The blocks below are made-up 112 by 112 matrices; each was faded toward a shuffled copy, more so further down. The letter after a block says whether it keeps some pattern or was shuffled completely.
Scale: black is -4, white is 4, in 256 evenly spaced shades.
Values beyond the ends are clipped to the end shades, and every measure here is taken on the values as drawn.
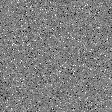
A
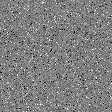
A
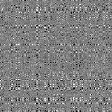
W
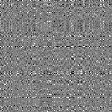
W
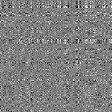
W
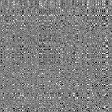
W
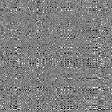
W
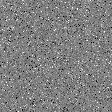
A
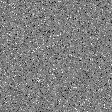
A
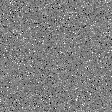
A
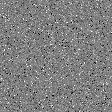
A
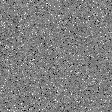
A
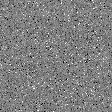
A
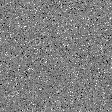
A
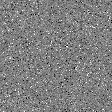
A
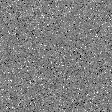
A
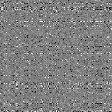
W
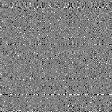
W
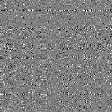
W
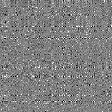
W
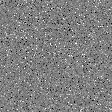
A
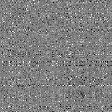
W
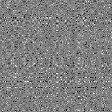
W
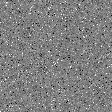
A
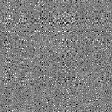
W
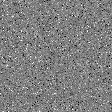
A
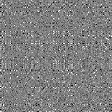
W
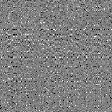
W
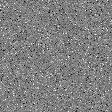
A
